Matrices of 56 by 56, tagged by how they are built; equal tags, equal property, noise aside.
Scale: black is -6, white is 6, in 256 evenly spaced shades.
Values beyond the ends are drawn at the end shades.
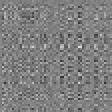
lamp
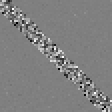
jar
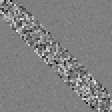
jar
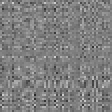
lamp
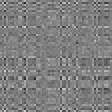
lamp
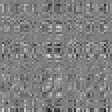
lamp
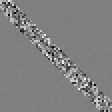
jar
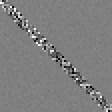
jar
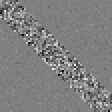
jar
